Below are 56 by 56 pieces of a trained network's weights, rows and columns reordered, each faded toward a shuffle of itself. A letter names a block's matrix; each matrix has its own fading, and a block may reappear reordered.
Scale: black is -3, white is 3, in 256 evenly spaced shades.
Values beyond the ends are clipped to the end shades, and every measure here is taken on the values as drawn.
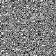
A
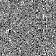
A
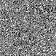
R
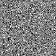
A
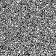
R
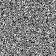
R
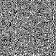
A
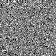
R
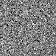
R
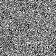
R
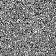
R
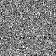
R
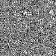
A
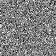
R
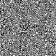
A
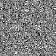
A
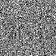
R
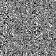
A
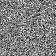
R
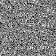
R
